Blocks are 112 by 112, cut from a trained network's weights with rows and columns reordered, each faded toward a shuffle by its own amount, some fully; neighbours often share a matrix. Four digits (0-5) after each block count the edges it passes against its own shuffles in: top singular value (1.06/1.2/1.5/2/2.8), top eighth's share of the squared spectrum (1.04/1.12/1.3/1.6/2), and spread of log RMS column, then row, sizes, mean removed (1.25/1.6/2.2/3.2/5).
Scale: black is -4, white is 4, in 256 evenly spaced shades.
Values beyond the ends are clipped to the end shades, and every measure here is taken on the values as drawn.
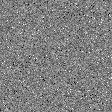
0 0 0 0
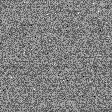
2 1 0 0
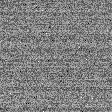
3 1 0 0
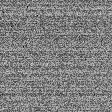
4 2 0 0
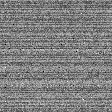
5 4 0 2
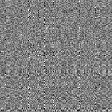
5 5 3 3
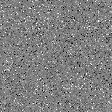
3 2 0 1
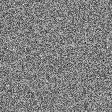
1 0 0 0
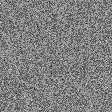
0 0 0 0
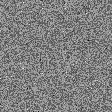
0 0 0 0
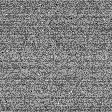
4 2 0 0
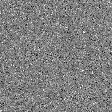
2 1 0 0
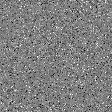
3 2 0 1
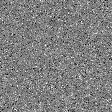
1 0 0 0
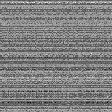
5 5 1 4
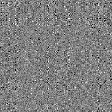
3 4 3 2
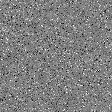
0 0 0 0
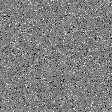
1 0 0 0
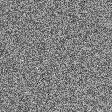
0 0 0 0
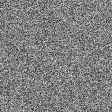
2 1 0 0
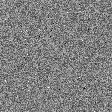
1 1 0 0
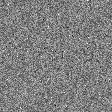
1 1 0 0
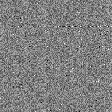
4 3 0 2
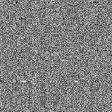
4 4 1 2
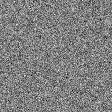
2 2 0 0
